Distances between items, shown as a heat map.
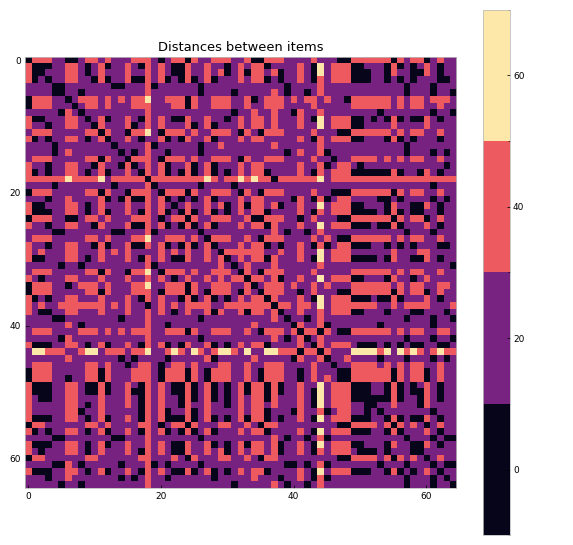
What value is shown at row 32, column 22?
40
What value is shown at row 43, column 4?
20
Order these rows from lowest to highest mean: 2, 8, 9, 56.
8, 56, 9, 2
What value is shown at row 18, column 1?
40
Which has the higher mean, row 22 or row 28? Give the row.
22
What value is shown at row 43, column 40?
20
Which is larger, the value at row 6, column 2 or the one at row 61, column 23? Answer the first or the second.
the first
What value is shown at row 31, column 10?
20
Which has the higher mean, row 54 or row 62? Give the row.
62
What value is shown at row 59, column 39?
20
